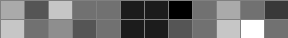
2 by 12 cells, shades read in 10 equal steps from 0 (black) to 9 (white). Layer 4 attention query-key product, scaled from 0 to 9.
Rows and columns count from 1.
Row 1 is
6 3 7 4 4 1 1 0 4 6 4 2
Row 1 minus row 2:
-1 -1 2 1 0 0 0 -3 0 -1 -5 -2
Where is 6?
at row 1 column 1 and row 1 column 10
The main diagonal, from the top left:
6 4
